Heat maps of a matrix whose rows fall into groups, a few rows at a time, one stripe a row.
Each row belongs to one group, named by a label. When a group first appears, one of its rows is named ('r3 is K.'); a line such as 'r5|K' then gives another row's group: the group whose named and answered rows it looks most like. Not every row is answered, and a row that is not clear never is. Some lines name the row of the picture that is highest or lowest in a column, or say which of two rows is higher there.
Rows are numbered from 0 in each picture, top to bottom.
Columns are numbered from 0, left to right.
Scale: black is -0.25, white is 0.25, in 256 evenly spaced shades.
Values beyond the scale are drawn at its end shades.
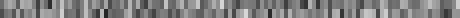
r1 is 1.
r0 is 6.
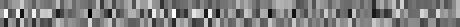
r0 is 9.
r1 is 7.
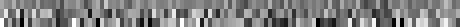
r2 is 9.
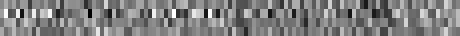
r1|7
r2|6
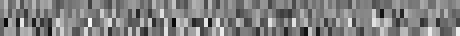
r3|6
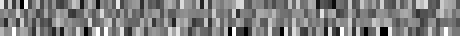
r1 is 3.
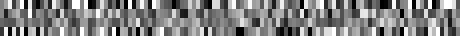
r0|3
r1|1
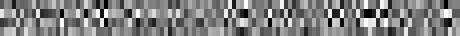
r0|1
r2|1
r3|6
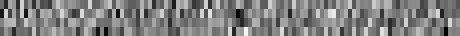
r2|6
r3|1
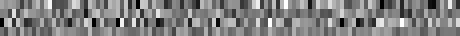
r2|3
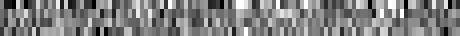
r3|1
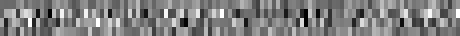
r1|6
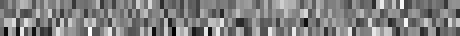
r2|6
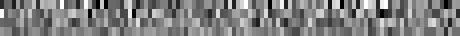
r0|1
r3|1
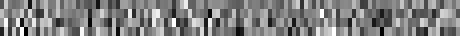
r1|3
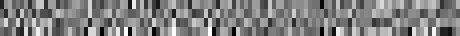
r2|7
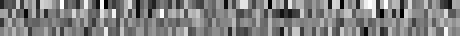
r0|1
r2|3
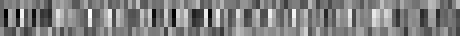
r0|6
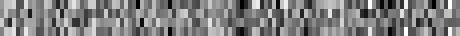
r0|6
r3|6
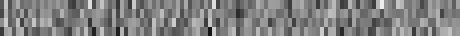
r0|3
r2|7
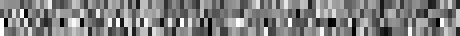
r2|9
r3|3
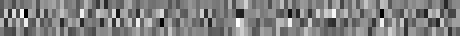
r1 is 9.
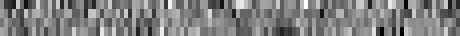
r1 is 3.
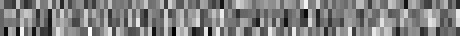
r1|6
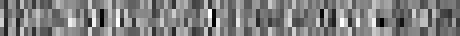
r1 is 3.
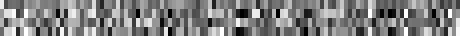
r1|6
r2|9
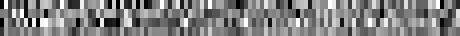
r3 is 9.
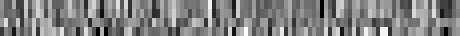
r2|7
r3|1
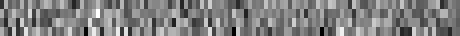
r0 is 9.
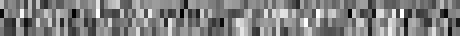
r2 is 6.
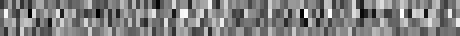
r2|6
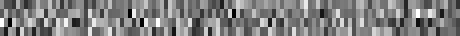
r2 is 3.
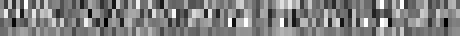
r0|9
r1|7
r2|1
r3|9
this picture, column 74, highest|0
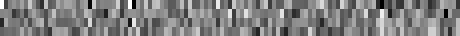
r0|3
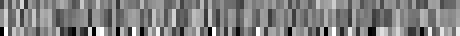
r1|7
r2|7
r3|3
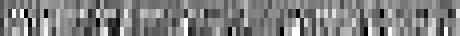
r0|1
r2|1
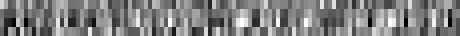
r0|3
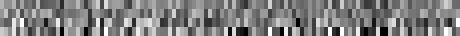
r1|7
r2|9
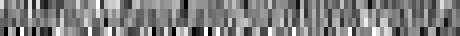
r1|1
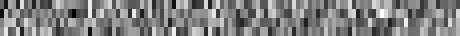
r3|7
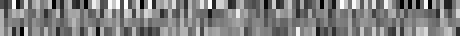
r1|9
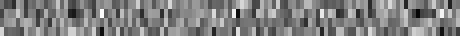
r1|3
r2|6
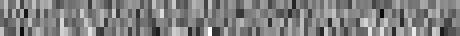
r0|7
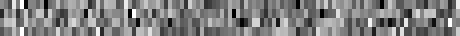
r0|9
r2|6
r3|9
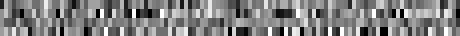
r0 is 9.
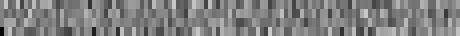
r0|7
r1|1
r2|6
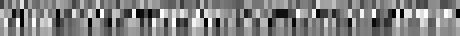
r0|9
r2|7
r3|7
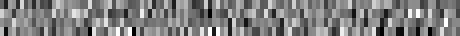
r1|3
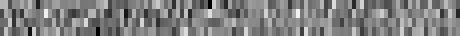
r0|3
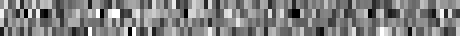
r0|7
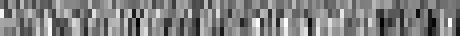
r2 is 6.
